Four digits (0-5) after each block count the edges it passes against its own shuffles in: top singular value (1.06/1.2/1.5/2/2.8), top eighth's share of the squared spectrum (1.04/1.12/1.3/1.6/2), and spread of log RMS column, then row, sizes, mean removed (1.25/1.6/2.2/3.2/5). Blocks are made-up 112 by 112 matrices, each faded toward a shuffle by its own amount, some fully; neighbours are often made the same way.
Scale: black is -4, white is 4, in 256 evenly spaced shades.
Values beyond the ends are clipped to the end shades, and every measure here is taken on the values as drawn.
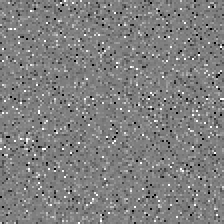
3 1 0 0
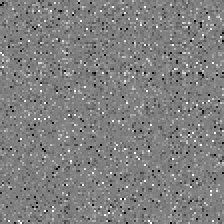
3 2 0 0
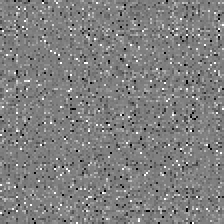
4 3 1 1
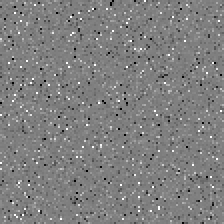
0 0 0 0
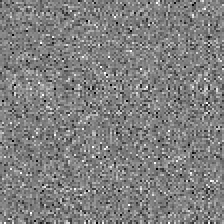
4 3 2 2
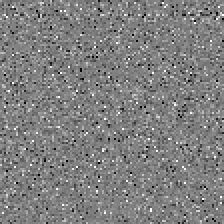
3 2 0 1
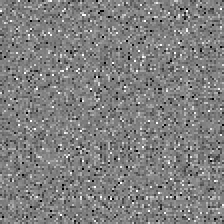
4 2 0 1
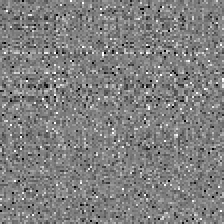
4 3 1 2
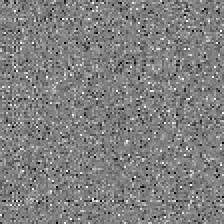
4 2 1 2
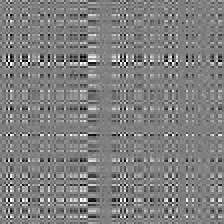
5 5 5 5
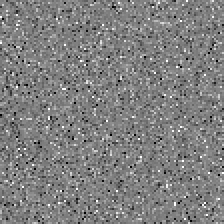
1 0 0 0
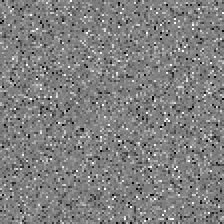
0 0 0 0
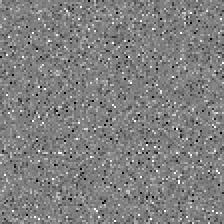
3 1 0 0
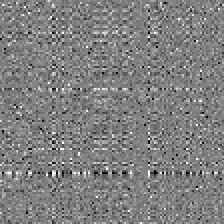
5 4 3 3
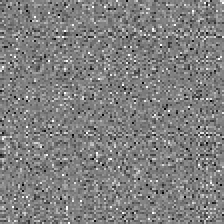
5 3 2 2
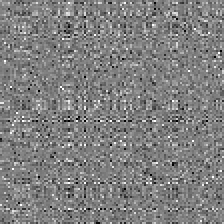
5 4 3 3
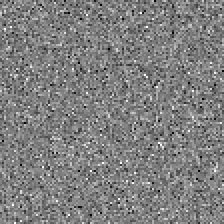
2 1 0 0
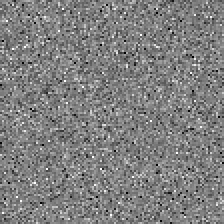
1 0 0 0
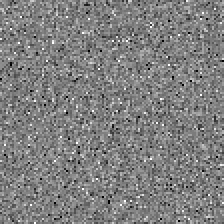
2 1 0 0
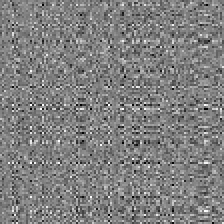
5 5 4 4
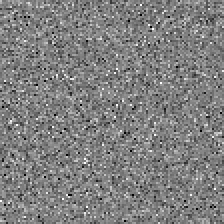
1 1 0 0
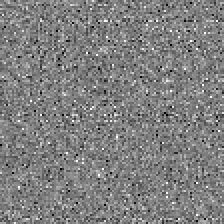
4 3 1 2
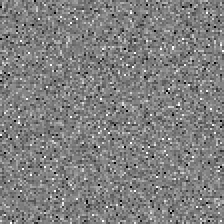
1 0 0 0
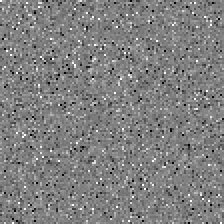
0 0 0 1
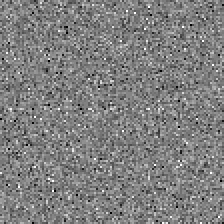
0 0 0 0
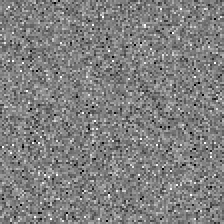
0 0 0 0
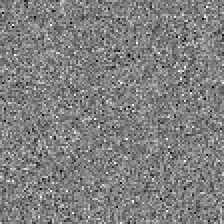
0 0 0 0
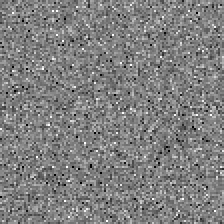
0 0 0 1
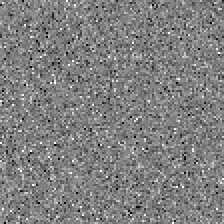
0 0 0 0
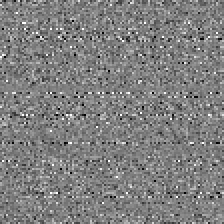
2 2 0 4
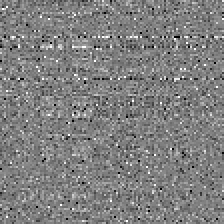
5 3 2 2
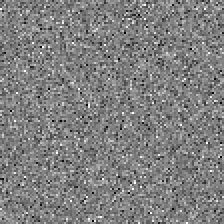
2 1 0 0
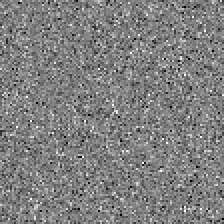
1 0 0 0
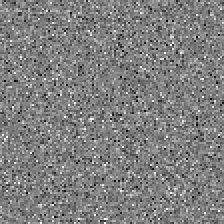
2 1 0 0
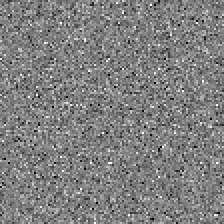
3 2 0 0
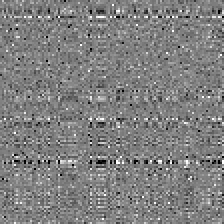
5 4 3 3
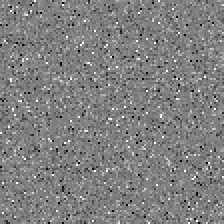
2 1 0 0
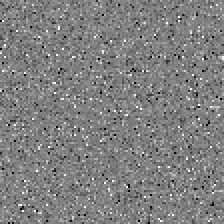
0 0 0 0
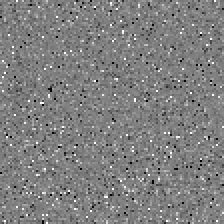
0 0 0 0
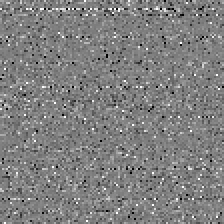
2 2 0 3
